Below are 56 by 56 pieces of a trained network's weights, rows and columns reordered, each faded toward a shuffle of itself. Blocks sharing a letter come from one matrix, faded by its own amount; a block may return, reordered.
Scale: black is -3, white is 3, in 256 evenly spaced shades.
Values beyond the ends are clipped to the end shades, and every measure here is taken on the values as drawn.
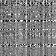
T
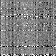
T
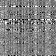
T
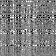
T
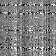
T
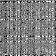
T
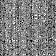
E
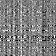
T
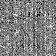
E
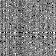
E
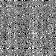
E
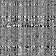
T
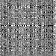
T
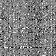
E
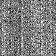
E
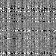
T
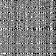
T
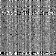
T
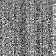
E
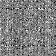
E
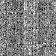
E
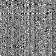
E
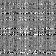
T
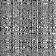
T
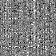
E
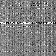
T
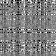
T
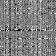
T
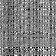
T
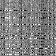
T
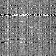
T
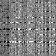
T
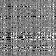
T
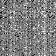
E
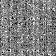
E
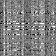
T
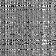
T
